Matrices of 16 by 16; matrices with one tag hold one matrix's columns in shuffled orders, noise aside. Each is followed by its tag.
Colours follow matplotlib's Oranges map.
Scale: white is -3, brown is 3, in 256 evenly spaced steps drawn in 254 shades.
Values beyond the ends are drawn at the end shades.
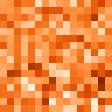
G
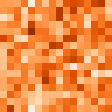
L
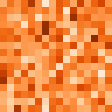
L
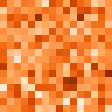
G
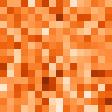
G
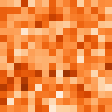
G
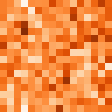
L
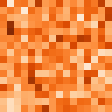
L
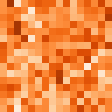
L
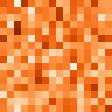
L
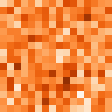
G
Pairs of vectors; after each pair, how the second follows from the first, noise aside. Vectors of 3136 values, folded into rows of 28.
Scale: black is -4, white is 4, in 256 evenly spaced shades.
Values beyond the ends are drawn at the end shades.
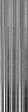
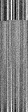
wrapped around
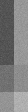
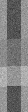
wrapped around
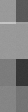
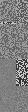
sign-scrambled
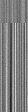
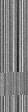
wrapped around
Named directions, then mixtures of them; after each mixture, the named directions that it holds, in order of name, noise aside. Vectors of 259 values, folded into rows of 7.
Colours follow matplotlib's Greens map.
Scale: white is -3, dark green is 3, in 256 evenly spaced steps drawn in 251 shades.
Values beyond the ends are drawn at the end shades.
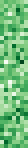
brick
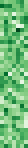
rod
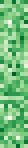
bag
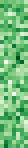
brick, rod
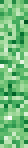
bag, brick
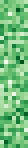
brick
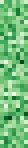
bag, brick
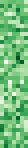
brick, rod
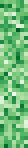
brick, rod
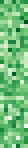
bag, rod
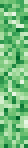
brick, rod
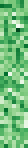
rod
